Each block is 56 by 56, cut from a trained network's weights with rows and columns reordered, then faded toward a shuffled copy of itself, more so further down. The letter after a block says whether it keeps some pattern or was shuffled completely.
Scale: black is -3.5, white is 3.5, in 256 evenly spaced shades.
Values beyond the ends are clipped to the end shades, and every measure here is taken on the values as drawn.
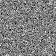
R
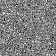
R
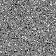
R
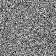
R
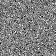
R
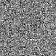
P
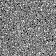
R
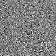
P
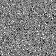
R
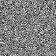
P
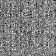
P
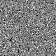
R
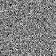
P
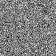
R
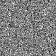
R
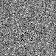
R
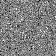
R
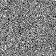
P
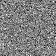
R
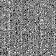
P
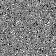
R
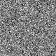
R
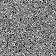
R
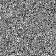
P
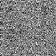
P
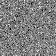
R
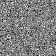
R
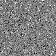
R
